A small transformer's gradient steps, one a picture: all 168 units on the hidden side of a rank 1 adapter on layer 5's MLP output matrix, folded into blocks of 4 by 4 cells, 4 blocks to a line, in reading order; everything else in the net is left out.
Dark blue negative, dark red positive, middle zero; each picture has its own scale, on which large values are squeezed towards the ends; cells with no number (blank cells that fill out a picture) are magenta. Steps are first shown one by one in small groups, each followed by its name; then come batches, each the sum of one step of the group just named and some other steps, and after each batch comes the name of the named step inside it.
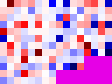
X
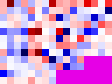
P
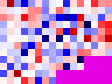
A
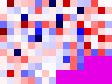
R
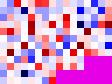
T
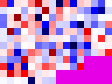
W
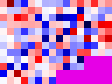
A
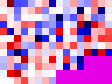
A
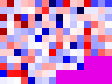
R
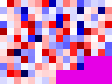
T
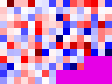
X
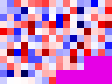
T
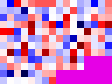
T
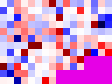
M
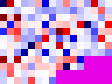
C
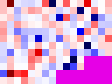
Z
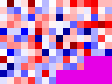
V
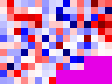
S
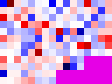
C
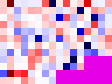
Z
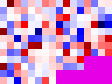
M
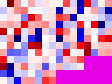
M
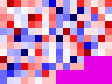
Z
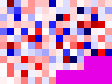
V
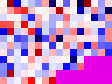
Z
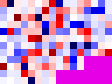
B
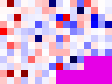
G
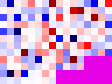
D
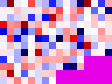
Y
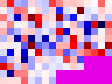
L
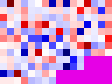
L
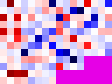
G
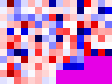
Y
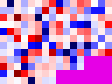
B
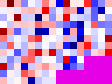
B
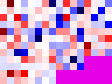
G
